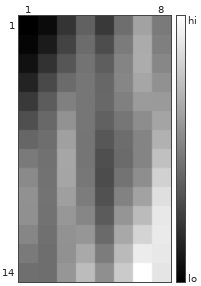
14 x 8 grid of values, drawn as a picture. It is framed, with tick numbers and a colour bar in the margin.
Grain: streaks running down. Slope: up to the bottom right. Ninth with the lowest average: top left. Ninth with the highest average: bottom right.
